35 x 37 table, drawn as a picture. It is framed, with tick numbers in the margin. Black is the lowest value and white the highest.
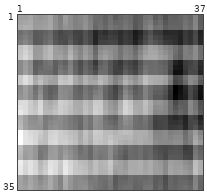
Stripes running across repeat 6 times from top to bottom. There is an overall slope up to the bottom left. The bottom left is the ninth with the highest average.
